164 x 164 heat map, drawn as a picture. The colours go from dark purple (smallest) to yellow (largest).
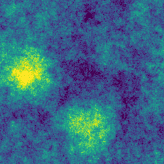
The middle left is the ninth with the highest average. No single row or column stands out from its neighbours. Most values sit low, with a long tail of high ones. Two bumps rise from the field. Neither half mirrors the other.
